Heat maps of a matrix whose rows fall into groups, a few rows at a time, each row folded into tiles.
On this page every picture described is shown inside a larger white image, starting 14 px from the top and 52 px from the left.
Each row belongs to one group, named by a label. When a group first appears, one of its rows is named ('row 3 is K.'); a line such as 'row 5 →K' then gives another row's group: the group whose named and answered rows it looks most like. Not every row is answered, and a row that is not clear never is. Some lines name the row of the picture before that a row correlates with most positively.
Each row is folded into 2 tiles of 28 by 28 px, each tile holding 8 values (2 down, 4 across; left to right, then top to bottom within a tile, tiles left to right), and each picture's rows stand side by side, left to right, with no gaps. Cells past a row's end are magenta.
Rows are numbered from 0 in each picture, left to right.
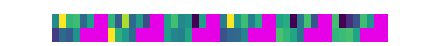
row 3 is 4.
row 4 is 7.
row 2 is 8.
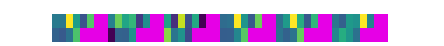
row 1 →4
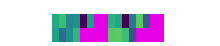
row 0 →8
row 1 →7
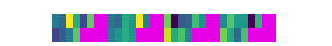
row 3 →8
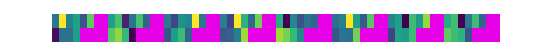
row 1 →7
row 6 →4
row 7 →7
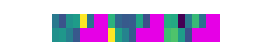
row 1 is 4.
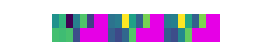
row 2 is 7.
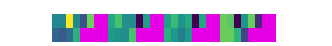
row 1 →8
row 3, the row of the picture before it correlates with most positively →0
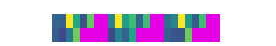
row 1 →4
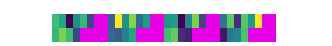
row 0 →7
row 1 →4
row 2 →7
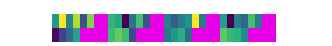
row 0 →4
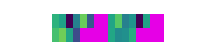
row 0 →7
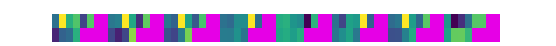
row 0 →4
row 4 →8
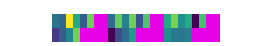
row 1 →4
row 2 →8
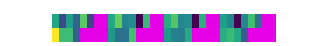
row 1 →8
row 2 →8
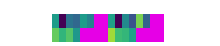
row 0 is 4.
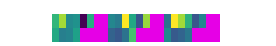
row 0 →8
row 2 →4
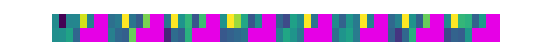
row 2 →4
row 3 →4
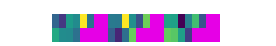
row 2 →7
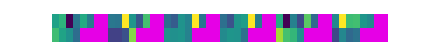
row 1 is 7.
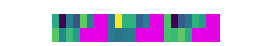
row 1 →4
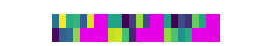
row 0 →4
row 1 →7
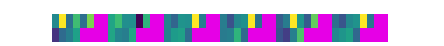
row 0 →4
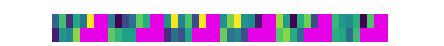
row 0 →4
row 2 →4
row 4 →7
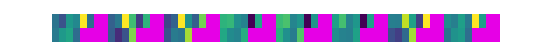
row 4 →8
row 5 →8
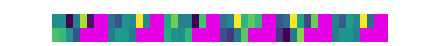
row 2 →8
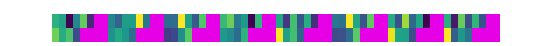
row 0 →7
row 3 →8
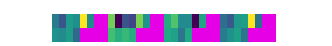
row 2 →8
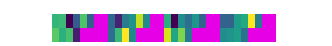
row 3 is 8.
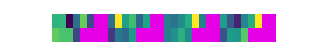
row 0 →7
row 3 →4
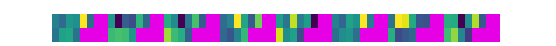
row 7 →7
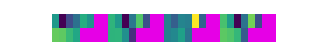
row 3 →7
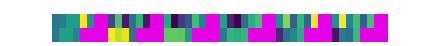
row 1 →7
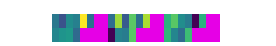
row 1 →4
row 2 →8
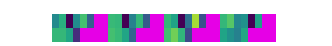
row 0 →7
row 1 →7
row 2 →7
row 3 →8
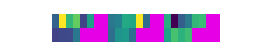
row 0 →4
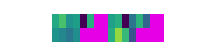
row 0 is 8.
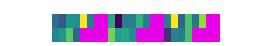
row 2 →4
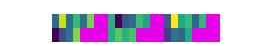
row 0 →4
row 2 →4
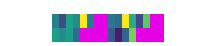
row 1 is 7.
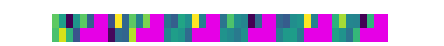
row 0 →7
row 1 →4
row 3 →8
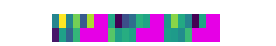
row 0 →4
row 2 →8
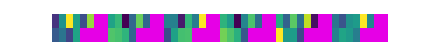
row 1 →7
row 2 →4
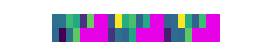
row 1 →4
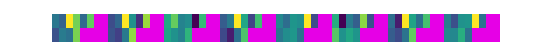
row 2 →8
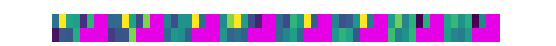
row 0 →4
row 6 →8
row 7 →8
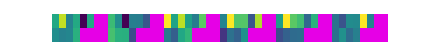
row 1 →7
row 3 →4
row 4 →4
